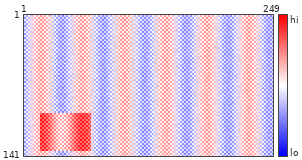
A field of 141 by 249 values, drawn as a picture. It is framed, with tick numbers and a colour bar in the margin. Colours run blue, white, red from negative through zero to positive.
Stripes: upright, repeating 6 times. Odd patch: higher, in the bottom left. Ninth with the highest average: bottom left.
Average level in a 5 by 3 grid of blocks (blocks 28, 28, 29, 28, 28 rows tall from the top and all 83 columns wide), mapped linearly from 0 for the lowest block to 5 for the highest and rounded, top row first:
000
000
000
300
500
